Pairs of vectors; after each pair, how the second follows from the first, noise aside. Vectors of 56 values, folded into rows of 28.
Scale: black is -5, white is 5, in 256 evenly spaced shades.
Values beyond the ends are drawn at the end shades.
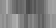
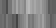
negated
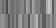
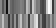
scaled up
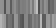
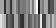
scaled up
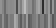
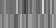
negated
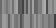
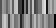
scaled up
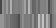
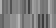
negated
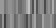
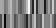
scaled up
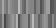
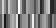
scaled up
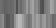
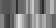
scaled up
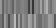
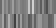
negated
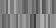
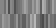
negated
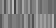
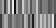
scaled up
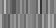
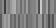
negated
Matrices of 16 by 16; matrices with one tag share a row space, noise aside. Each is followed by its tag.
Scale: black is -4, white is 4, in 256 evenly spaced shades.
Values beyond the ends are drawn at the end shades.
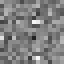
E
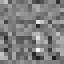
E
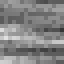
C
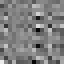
E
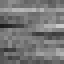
C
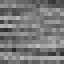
C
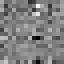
E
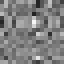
E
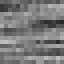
C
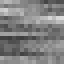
C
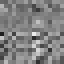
E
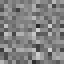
E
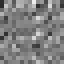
E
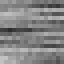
C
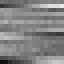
C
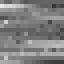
C
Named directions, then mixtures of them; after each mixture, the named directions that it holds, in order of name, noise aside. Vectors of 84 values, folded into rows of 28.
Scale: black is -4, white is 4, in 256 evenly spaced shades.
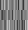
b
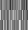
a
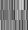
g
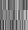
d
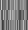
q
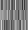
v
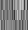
g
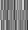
b, g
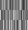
a, b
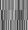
b, q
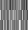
a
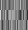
a, q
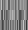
q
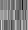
g, v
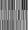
a, d, v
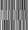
v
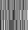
a, d, q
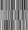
v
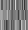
v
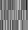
a, d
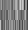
g, q
